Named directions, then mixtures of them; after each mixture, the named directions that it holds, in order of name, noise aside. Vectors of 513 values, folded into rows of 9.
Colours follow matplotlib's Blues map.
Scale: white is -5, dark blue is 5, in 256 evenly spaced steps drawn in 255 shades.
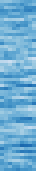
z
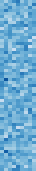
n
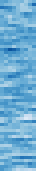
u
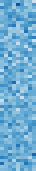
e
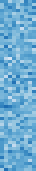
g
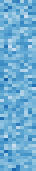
g, n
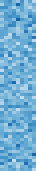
e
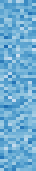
g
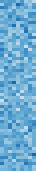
e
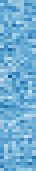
g, u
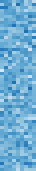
e, u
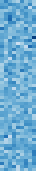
e, n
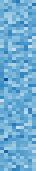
n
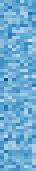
g, n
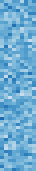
g, n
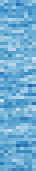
e, n, z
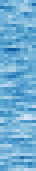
u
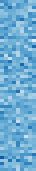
e, g, z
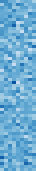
e, g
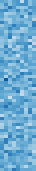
g, n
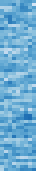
n, u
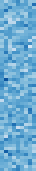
n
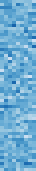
e, g, u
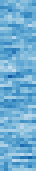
u, z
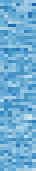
e, n, u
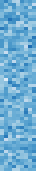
n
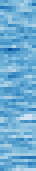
u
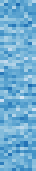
e, n, z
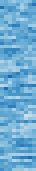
u, z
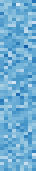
e
